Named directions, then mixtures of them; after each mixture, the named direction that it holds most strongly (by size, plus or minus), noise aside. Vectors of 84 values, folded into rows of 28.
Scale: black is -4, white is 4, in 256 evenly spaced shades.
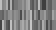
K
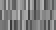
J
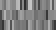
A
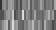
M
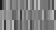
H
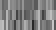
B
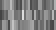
M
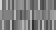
K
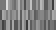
J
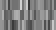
J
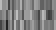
B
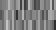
A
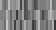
B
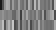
H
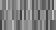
K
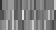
M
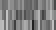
B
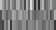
J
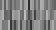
J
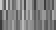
K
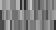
A
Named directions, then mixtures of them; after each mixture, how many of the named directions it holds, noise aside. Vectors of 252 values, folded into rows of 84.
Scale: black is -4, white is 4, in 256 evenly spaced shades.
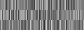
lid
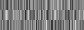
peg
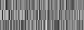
two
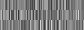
one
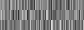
two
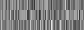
two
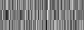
two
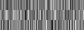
one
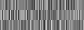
one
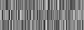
two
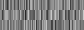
one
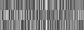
two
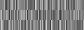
one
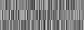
one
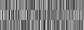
one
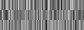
two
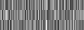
two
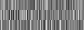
one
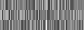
two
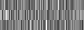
two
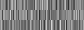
one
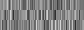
two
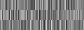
one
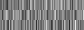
one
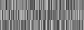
one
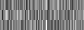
two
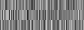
one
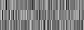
one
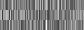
two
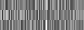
two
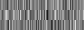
one
